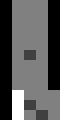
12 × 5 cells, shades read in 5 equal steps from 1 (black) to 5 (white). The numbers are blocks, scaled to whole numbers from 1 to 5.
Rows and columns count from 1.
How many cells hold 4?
0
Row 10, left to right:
1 5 3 3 3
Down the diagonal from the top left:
1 3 3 3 1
